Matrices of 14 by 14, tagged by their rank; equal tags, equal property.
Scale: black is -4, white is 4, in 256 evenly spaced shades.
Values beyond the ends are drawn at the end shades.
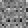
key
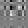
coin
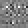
key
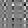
coin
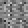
key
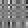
coin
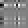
coin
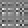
coin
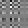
coin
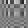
coin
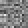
key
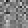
key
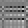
coin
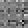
key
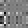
coin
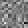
key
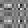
coin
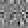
key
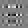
coin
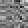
key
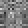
key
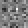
key
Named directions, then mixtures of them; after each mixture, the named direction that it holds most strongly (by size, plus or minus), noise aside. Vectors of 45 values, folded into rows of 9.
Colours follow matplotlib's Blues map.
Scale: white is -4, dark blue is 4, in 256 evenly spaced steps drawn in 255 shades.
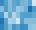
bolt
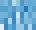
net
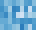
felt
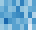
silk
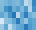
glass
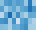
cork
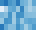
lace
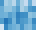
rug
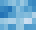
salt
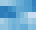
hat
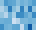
felt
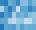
salt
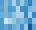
silk
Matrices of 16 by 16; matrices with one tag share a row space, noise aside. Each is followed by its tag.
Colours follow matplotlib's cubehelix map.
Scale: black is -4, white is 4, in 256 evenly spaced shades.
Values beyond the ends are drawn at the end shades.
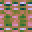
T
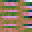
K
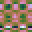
T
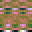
T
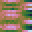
K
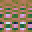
T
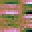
K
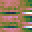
K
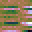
K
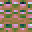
T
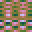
T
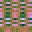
T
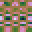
T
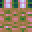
T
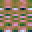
T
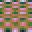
T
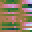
K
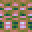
T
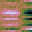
K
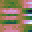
K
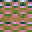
T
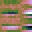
K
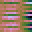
K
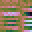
K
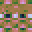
T
